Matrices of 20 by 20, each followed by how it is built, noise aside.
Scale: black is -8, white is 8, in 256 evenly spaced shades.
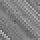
Toeplitz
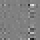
low rank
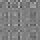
low rank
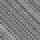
Toeplitz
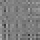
low rank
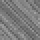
Toeplitz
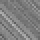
Toeplitz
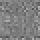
low rank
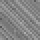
Toeplitz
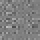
low rank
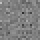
low rank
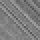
Toeplitz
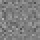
low rank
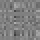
low rank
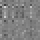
low rank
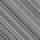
Toeplitz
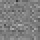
low rank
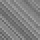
Toeplitz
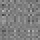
low rank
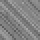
Toeplitz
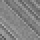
Toeplitz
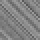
Toeplitz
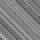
Toeplitz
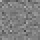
low rank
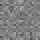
low rank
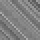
Toeplitz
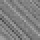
Toeplitz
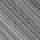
Toeplitz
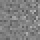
low rank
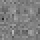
low rank
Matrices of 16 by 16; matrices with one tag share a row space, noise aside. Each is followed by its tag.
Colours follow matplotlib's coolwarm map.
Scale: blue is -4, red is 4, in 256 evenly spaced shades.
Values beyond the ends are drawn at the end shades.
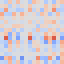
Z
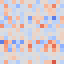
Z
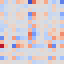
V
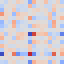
V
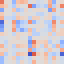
V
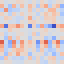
Z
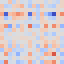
Z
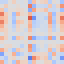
V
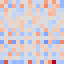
Z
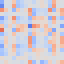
V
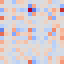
V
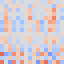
Z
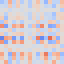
Z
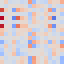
V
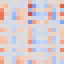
V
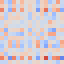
Z
